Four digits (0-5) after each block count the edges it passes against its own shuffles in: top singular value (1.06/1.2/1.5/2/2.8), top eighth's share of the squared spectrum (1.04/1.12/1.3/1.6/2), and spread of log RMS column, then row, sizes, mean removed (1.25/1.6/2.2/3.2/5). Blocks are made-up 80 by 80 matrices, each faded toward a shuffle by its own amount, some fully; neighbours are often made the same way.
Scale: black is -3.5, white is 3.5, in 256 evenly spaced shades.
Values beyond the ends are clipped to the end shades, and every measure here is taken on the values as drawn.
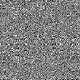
4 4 2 2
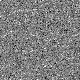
0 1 0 0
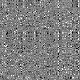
4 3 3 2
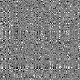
5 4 3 3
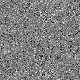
3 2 0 0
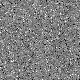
0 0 0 0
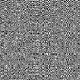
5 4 3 3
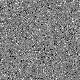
0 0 0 0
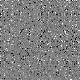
4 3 2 2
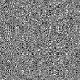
4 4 2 2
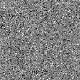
3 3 1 1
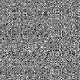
4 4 2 2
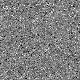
2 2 0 0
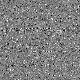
1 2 0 2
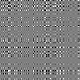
5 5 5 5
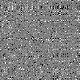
4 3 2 2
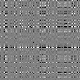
5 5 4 4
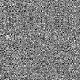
4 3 2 2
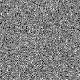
3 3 1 1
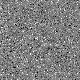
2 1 0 0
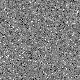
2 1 0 0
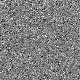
2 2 0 0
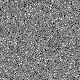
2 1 0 0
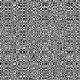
5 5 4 4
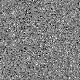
2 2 0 1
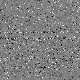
2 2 0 1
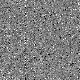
1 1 2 0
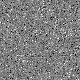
0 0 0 0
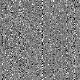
2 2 3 0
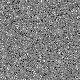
0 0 0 0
